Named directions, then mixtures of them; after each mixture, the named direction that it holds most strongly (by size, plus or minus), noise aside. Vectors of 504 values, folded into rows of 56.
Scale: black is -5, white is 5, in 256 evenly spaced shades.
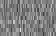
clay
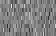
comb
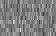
clay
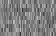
clay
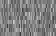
clay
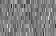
comb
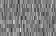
clay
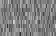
clay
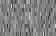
comb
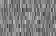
clay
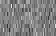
comb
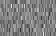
comb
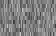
clay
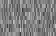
clay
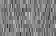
comb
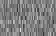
clay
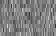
comb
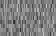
clay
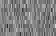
comb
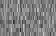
clay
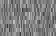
clay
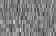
clay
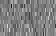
comb
